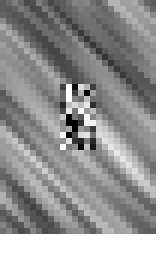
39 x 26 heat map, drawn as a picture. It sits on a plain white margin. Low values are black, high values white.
Odd patch: rougher, in the centre. Roughest part: centre. Grain: diagonal, down to the right.
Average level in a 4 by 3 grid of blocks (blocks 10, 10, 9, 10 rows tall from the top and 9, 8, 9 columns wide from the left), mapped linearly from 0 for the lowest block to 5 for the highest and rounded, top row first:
102 / 321 / 435 / 243
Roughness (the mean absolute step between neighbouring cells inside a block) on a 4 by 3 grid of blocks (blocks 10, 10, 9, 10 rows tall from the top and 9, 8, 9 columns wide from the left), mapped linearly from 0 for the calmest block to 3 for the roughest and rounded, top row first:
0 0 0 | 0 3 0 | 1 3 0 | 1 1 0
